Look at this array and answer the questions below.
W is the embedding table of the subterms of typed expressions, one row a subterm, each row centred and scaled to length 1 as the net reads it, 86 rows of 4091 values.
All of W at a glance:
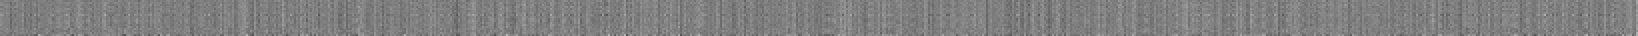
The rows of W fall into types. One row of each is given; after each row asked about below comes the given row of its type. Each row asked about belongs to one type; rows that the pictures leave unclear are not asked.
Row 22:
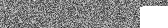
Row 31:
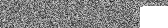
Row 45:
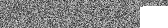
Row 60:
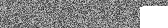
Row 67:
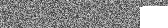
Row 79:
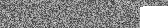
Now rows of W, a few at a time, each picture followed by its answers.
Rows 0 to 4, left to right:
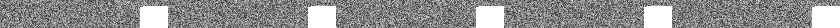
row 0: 79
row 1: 67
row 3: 67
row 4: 31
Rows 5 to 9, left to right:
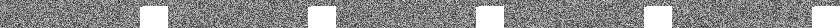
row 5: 60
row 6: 22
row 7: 60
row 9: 22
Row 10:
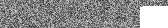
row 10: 22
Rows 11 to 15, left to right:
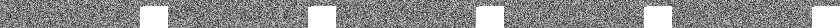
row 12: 45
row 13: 79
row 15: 60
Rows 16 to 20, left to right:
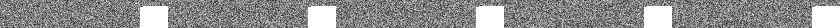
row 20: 31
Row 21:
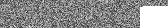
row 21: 67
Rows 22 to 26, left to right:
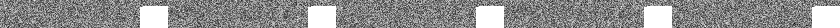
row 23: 45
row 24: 60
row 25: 45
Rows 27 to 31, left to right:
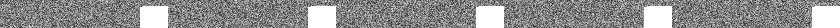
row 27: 67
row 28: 67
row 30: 79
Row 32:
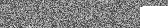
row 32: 67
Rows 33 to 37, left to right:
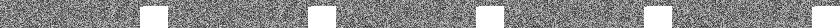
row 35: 22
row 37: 22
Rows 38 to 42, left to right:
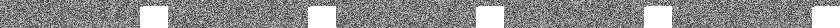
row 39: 22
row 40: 60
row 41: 67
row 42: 60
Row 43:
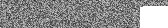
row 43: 31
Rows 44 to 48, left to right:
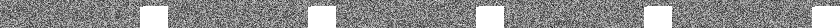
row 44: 45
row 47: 31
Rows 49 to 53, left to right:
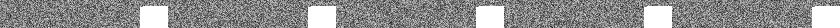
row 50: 31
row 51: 67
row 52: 31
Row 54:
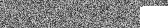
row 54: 22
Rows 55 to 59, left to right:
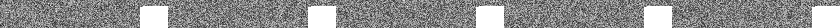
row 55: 67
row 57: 67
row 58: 22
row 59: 45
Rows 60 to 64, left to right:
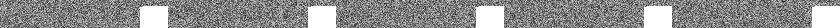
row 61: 45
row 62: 60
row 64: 31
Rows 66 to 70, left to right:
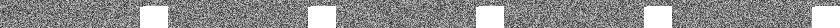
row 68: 67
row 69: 22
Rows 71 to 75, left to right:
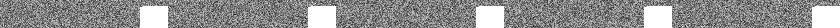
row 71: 60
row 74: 22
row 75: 31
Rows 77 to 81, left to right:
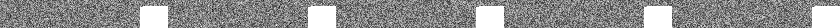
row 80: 22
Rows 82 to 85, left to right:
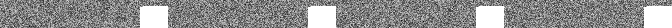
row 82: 22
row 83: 60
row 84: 60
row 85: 67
